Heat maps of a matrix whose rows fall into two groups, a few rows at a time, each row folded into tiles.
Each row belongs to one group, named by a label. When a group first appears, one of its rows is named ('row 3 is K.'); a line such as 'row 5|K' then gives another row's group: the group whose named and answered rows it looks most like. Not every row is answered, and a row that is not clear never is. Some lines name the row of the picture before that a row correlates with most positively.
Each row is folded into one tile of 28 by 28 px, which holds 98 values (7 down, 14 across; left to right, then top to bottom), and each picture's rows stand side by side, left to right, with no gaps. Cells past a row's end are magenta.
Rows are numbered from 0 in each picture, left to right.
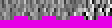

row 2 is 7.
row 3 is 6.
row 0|6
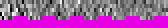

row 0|6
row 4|7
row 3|6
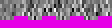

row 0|6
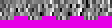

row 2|6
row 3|6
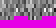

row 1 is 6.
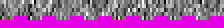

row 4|6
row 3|7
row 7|7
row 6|6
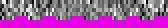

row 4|7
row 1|7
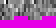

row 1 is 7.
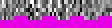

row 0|6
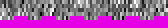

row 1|6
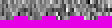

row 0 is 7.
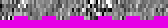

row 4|7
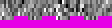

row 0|7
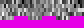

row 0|7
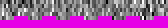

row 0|7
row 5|6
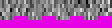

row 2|7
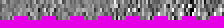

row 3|6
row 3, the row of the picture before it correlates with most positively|0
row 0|7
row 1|6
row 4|6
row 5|7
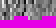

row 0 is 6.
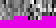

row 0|7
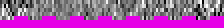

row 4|7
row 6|6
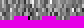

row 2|6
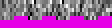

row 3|7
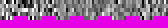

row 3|7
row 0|7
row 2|6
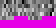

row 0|7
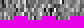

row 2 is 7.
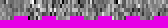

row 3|7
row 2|7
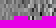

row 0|7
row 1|6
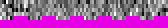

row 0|7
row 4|7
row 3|7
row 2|7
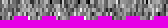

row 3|7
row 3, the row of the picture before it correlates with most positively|3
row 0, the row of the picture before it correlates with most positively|1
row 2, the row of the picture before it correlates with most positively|4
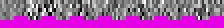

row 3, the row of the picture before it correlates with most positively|4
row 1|6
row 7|6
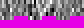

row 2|6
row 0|6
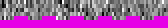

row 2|7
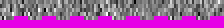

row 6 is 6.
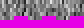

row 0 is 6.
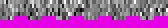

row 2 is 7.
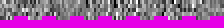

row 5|6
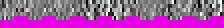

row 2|6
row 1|6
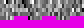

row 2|6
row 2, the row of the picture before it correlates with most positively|1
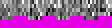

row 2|6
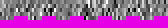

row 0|6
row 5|6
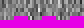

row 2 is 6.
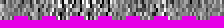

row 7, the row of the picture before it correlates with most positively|0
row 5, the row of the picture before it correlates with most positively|0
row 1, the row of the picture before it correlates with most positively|0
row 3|6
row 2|6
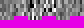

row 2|6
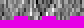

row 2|6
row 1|7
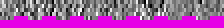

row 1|6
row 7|7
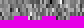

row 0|6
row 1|7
